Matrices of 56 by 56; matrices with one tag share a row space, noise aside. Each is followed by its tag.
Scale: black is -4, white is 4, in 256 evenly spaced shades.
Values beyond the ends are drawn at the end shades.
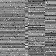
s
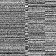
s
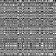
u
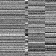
s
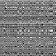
u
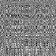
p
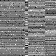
s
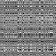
u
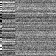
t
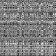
u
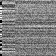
t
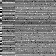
t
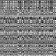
u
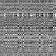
u
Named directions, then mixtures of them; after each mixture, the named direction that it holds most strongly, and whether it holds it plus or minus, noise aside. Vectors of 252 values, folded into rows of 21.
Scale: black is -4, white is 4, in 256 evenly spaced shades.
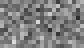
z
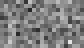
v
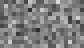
v, plus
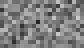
z, minus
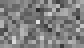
z, plus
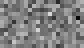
z, plus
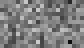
v, minus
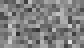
v, plus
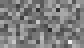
z, plus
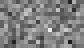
z, minus
